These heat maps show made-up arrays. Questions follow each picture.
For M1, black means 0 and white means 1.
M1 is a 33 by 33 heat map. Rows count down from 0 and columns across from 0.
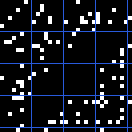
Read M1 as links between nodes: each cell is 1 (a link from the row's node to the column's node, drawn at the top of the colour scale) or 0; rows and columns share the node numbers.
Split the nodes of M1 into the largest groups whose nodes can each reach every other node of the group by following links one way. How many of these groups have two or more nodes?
1
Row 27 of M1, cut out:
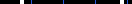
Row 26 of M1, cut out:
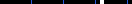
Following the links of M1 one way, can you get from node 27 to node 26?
yes
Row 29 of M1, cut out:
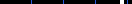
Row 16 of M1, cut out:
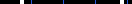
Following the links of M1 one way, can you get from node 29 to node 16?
yes
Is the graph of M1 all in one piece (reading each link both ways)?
yes
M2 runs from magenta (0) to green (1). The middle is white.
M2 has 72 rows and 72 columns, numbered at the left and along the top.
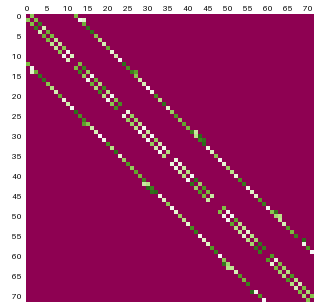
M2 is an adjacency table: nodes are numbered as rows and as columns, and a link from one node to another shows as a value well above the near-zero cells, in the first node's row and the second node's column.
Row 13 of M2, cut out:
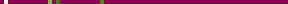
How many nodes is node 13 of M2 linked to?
4
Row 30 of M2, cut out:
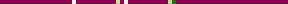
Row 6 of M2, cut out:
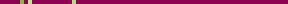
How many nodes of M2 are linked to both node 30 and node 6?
1
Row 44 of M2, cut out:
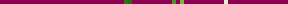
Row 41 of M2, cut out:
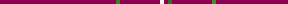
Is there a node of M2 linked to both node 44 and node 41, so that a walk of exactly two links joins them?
no
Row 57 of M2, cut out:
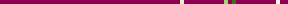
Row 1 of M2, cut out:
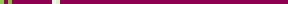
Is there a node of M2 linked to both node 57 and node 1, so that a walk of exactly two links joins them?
no
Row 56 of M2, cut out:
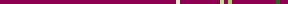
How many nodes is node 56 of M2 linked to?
4
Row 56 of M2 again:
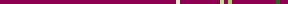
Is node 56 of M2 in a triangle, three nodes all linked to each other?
yes
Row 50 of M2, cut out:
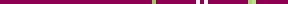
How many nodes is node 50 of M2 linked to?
5
